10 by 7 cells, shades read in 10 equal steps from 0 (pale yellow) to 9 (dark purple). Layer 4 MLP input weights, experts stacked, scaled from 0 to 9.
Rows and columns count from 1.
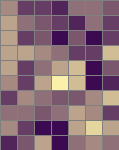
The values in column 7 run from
2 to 8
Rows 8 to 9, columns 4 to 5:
5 3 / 9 3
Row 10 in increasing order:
3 4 5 5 6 8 9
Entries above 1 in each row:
7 7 7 7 7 6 7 7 6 7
